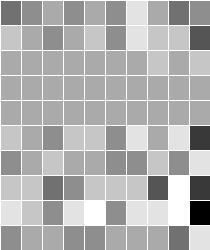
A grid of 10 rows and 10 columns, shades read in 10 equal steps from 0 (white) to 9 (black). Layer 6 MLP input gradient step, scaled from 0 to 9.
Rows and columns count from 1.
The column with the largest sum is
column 10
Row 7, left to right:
4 3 2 3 3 4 4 2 4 1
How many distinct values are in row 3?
2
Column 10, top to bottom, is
4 6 2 3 3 7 1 7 9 1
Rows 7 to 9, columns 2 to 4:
3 2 3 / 2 5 4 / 2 4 1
